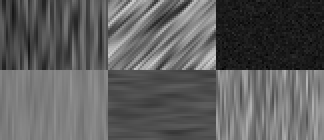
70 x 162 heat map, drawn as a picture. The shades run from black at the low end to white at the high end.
It is made of 2 by 3 panels. Panel 1,1: low, streaked downward. Panel 1,2: middling, slanting up to the right, strong in contrast. Panel 1,3: very low, fine-grained, faint in contrast. Panel 2,1: middling, streaked downward, faint in contrast. Panel 2,2: low, streaked across, faint in contrast. Panel 2,3: middling, streaked downward.
